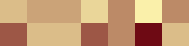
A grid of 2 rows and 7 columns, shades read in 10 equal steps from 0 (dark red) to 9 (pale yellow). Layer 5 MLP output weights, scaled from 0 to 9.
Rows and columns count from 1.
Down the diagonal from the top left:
7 7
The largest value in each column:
7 7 7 8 5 9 7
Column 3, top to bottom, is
6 7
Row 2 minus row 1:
-4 1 1 -5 0 -9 2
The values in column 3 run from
6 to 7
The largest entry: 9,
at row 1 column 6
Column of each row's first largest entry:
6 2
